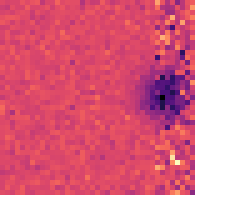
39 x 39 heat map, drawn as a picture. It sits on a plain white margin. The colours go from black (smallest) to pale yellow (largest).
Seam: vertical, 80% of the way across, the left part calmer. Ninth with the lowest average: middle right. Histogram: skewed, a long tail of low values. Dips: one, in the middle right. Stripes: none.
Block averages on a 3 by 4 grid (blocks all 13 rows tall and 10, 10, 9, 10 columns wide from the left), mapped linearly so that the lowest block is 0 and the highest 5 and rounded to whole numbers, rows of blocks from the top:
5554 / 5540 / 5555
